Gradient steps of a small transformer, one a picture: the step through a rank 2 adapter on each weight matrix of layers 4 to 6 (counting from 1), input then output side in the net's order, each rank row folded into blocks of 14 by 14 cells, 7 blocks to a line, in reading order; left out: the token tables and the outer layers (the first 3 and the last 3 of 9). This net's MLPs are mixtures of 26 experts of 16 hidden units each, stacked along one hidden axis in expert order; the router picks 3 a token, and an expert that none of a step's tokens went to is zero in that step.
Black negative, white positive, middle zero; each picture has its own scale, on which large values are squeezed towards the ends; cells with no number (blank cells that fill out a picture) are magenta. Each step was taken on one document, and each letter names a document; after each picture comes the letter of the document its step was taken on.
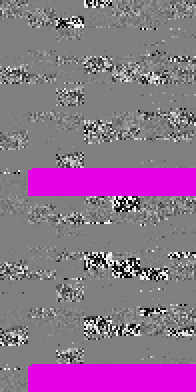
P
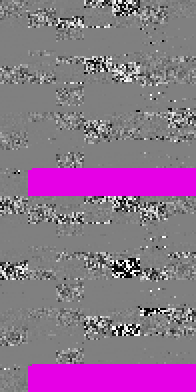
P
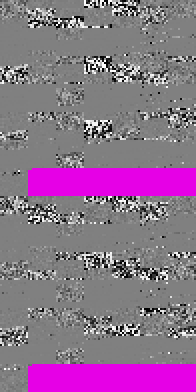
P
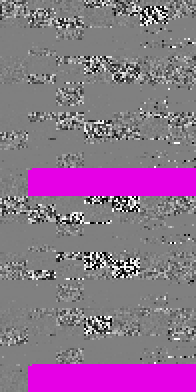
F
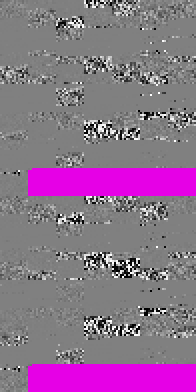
P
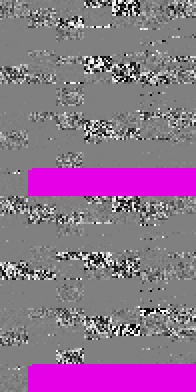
P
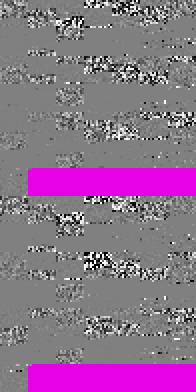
F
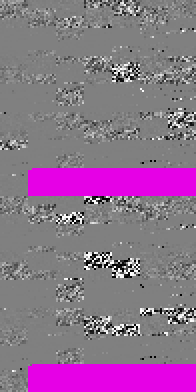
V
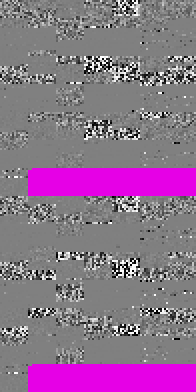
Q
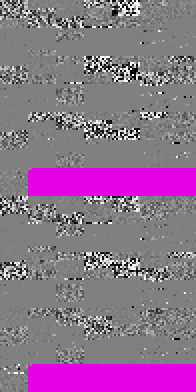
Q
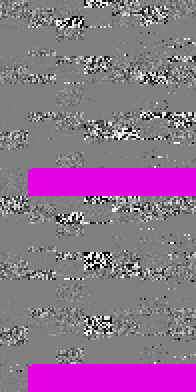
F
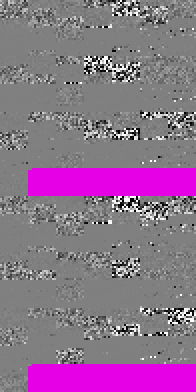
V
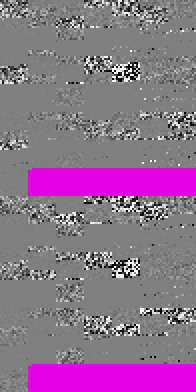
V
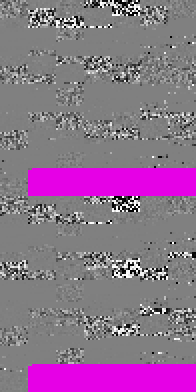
F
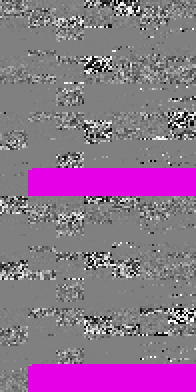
V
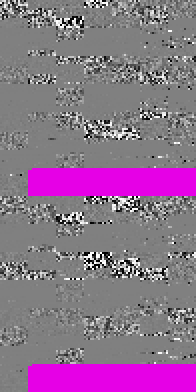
F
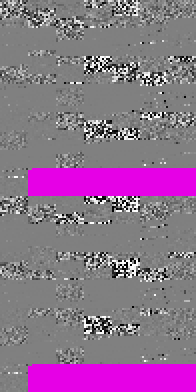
Q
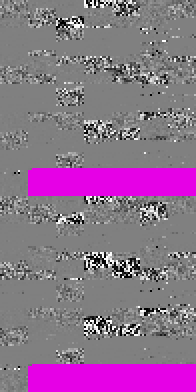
P
